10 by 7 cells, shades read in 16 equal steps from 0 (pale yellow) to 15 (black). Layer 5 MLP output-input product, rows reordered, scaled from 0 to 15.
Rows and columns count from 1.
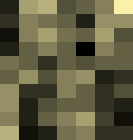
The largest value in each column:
14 14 13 10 15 13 14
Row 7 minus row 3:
-8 5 7 -1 0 7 0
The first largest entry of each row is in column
1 5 1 5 3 6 2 2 7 2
